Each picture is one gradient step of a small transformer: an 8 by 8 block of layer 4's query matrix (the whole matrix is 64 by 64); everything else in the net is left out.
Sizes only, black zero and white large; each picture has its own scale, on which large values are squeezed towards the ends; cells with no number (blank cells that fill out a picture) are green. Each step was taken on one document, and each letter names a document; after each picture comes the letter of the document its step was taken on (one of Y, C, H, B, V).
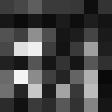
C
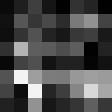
C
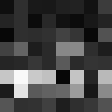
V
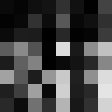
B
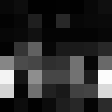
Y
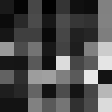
B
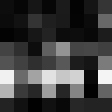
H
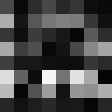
H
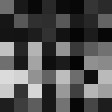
Y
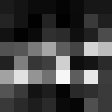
H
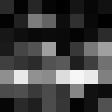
H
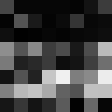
Y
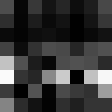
Y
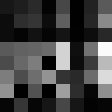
B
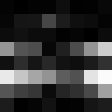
H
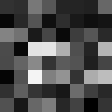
V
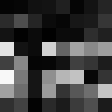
H
